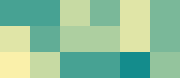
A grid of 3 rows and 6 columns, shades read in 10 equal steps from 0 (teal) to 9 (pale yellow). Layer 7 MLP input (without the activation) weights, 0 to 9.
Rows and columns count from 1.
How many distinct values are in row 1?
4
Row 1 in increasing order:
2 2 4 4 7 8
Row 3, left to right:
9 7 2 2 0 5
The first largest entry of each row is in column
5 1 1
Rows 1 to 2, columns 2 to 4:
2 7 4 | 3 6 6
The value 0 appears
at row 3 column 5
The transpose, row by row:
2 8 9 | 2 3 7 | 7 6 2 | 4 6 2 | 8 8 0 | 4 4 5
